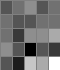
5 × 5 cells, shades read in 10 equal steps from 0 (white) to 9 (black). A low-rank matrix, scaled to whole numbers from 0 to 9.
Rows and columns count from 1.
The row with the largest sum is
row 4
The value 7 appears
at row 3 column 2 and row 4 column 5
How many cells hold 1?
0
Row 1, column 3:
4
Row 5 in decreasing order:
8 6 3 2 0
